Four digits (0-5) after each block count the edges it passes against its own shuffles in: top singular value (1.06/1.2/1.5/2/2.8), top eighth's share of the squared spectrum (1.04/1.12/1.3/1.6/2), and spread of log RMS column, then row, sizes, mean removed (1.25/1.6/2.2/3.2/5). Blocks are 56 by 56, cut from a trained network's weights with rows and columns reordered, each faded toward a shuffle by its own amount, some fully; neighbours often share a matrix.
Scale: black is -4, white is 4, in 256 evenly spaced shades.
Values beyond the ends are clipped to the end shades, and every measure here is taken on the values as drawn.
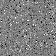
0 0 0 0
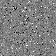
1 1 0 0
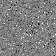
0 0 0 0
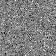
0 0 0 0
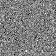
1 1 0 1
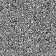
2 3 0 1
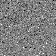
1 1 0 0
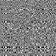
4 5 1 3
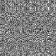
4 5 2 2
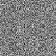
3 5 2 2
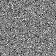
0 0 0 0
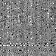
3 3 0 2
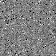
1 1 0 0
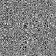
2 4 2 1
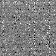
2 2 2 0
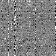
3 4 3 0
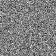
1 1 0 0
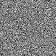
2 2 0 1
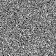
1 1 0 0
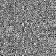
3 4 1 1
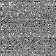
3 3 2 0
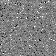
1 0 0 0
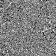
0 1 0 0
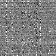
3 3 2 0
